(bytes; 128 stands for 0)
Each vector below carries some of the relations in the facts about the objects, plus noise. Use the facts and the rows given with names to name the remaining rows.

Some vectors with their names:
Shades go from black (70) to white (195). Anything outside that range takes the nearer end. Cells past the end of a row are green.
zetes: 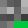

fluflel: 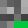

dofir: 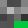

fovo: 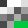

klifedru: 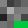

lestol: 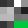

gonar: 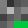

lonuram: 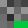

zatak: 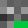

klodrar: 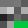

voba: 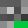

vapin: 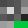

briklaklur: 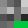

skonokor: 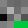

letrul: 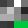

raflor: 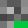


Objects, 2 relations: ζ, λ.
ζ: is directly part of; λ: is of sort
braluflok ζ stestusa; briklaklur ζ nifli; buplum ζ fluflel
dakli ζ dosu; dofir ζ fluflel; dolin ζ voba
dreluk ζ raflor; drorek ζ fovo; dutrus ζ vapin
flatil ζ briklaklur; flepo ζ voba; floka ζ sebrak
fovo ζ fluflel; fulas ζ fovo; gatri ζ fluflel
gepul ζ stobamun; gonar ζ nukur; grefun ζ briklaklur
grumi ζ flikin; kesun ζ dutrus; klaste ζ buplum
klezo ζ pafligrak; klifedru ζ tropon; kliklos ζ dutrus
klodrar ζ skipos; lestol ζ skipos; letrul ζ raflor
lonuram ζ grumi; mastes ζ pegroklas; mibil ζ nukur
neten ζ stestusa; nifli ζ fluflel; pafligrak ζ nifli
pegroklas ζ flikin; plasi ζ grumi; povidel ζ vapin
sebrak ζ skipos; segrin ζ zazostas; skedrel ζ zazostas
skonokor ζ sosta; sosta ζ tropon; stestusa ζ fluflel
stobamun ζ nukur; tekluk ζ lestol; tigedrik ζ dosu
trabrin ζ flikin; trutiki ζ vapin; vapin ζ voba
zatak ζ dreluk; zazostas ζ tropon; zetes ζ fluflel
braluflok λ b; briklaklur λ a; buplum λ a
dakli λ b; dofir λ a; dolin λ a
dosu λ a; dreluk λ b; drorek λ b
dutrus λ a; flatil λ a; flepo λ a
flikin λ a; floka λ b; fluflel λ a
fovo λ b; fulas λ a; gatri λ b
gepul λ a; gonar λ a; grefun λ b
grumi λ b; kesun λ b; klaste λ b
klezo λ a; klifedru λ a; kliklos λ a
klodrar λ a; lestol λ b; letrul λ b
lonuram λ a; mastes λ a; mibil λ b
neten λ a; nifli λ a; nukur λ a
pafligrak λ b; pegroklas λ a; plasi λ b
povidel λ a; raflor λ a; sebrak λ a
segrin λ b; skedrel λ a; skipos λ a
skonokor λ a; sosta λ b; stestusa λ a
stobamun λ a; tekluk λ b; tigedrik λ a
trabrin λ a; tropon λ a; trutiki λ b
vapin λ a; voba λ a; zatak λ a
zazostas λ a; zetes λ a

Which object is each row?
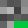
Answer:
skipos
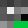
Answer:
kliklos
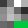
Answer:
sosta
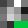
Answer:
segrin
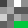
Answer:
grumi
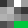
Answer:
dreluk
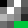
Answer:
kesun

